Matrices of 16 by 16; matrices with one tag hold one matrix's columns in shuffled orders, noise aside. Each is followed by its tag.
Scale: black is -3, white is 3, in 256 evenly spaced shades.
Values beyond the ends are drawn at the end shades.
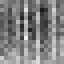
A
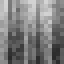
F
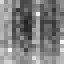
A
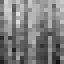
F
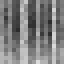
A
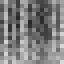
A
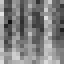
A
